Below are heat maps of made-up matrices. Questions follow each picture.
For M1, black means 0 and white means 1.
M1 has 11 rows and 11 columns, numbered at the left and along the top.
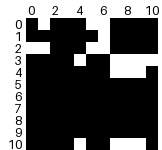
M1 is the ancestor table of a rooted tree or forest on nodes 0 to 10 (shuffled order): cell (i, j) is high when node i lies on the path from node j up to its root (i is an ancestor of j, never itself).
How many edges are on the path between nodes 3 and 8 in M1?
3
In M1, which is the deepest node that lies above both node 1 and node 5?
0
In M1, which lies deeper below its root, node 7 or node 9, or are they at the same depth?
the same depth
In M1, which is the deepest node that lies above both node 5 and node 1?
0
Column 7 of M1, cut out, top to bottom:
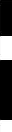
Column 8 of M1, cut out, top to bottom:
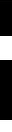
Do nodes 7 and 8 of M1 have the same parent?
yes
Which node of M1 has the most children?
4
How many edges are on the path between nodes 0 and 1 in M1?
1
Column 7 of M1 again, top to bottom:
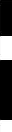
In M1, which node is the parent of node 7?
4
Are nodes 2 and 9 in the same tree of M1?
no
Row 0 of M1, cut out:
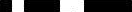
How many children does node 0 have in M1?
2
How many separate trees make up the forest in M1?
2
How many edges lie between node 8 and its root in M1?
3
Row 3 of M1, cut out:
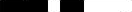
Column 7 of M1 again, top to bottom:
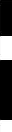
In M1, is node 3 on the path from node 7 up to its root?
yes
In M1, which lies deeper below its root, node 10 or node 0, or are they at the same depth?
the same depth
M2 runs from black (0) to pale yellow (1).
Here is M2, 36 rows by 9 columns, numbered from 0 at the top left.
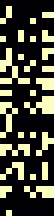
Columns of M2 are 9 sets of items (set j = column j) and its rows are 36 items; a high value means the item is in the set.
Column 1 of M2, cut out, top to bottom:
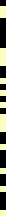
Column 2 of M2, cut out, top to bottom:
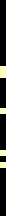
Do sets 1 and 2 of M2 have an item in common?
no
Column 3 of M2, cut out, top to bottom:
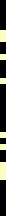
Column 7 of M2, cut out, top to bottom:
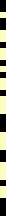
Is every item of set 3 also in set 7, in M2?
yes
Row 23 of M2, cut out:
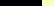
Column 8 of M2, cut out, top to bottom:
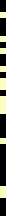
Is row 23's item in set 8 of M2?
yes
